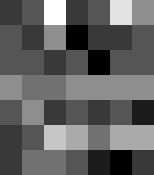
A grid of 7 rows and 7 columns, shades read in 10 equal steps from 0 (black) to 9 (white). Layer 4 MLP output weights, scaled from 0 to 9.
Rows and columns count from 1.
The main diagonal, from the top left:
2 2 2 5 2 6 2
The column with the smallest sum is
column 5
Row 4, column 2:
4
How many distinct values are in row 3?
3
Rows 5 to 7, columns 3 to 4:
2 3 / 7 6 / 4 3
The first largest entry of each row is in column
3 3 1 1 2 3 2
